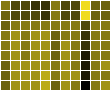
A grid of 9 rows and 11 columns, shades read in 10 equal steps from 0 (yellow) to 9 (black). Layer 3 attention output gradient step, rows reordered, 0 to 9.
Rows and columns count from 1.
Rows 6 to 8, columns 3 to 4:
4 3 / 3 3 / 3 3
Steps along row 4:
down up down same up down same up down same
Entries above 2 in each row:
10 10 11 11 11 11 11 10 10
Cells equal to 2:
2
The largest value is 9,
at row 9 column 9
